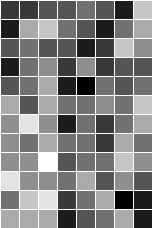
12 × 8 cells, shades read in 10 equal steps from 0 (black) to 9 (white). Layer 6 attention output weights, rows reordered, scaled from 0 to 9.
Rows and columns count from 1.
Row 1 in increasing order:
1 2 2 3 3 3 4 7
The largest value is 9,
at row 9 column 3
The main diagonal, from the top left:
2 6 3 2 0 5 4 4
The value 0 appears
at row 5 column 5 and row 11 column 7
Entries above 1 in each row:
7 6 7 7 6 8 7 8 8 8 6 6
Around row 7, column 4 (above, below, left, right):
4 4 5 4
